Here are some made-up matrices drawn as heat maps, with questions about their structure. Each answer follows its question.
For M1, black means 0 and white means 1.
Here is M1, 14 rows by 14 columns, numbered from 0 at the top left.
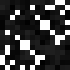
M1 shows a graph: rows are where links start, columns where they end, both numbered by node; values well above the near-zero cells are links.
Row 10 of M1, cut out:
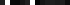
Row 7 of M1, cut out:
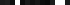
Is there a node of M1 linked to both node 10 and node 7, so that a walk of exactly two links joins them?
no
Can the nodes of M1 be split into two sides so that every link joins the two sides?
no
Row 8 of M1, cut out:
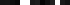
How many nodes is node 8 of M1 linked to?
3
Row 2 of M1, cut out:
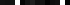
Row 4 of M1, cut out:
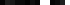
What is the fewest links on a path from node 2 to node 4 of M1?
5
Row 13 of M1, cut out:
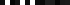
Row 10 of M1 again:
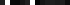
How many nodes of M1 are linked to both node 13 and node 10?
2
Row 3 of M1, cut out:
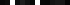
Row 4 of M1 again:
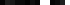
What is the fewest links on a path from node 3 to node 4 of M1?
4
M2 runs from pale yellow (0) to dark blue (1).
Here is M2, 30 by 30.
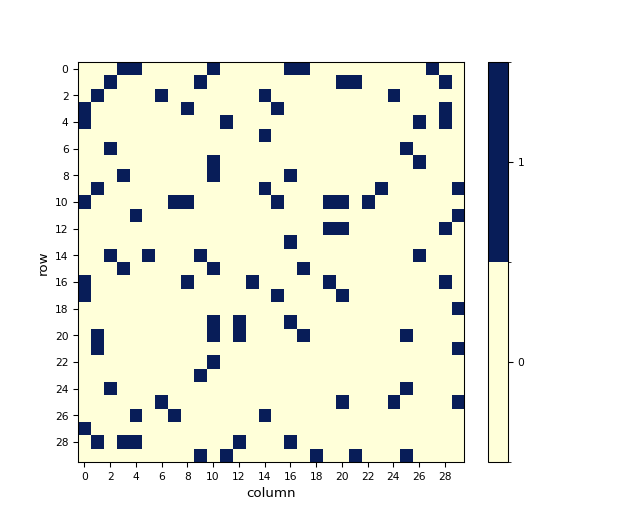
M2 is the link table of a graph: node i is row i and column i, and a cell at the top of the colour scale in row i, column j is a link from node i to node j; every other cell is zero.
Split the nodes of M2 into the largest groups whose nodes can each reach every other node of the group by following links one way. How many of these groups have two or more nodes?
1
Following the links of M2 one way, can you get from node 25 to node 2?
yes
